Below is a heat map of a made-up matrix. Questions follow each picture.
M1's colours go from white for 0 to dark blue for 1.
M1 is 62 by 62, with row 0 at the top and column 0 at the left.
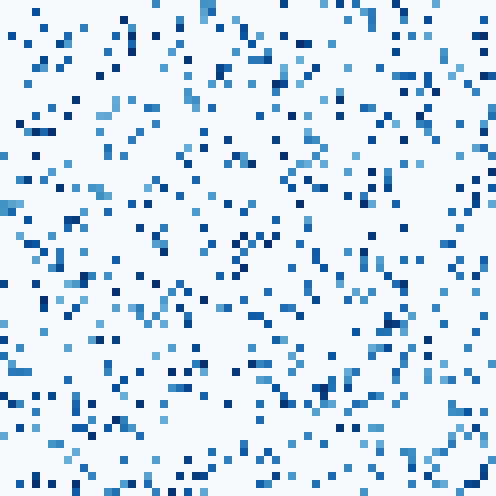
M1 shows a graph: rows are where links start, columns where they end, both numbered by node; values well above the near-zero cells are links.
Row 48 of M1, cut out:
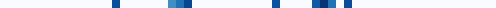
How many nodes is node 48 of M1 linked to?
9
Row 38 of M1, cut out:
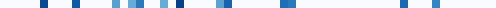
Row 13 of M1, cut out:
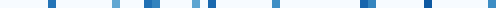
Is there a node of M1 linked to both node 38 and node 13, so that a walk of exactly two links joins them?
yes
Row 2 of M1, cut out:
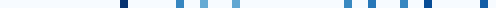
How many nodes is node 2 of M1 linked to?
9
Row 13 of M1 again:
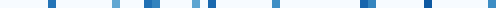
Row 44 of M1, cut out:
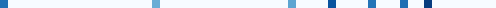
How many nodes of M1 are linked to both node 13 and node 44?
3
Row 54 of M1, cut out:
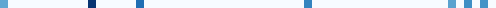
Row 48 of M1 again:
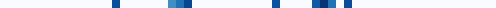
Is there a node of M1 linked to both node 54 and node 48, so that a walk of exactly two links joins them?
no
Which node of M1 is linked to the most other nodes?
node 50
